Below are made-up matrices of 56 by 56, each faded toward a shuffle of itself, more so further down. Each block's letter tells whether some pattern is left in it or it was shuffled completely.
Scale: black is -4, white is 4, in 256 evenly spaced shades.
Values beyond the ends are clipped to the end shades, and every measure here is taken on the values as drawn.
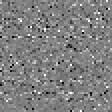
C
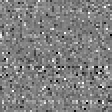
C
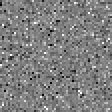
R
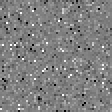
R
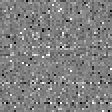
C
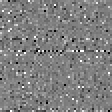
C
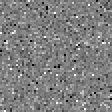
R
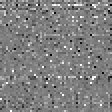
C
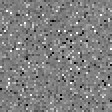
R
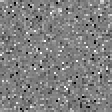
R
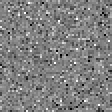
R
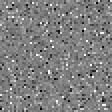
R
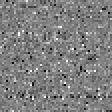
C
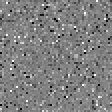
R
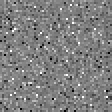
R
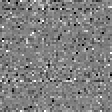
C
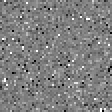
R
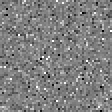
R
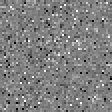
R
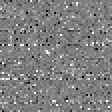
C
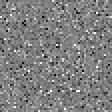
R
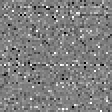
C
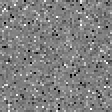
R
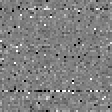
C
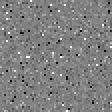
R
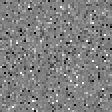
R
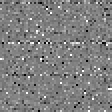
C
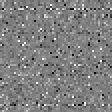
C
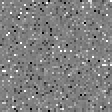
R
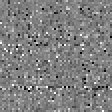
C
